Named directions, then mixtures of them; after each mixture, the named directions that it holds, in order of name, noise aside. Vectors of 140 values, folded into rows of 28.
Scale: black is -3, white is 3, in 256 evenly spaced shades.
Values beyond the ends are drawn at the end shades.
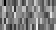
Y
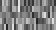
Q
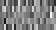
Q, Y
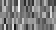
Q, Y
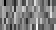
Y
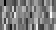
Y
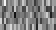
Y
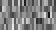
Q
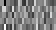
Q, Y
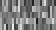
Q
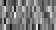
Y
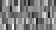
Q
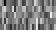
Y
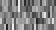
Q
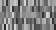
Q, Y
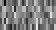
Y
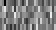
Y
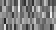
Q, Y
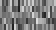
Q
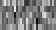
Q, Y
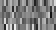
Q, Y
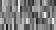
Q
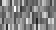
Q, Y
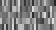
Q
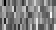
Y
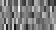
Q, Y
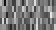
Y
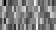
Y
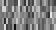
Q, Y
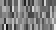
Q, Y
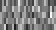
Q, Y
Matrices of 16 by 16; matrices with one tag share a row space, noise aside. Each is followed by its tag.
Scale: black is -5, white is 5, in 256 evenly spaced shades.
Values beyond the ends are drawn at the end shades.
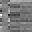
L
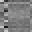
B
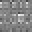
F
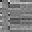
L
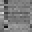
B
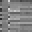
L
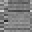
B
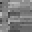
L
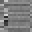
B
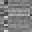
B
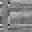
L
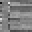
L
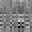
F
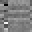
B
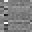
B
